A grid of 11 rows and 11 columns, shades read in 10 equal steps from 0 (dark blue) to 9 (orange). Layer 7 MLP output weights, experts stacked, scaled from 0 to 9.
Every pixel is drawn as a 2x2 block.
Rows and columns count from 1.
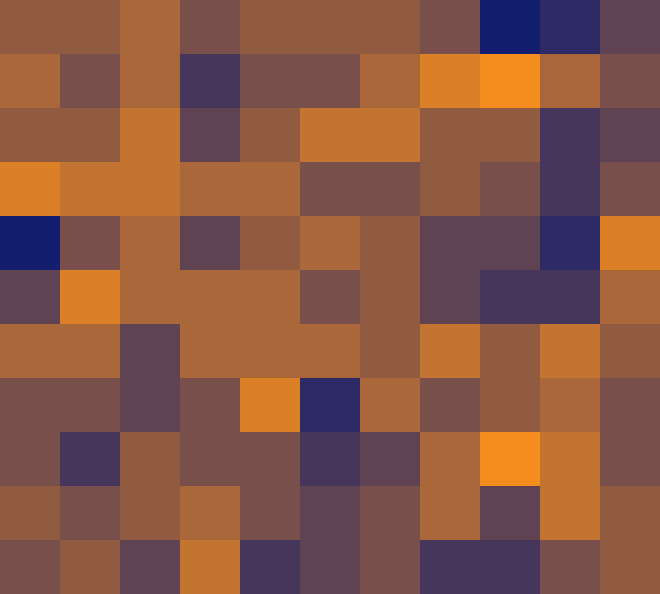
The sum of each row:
43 59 54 57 44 51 62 49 50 52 41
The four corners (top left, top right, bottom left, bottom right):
5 3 4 5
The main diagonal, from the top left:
5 4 7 6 5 4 5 4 9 7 5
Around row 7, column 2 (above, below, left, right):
8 4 6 3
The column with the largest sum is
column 3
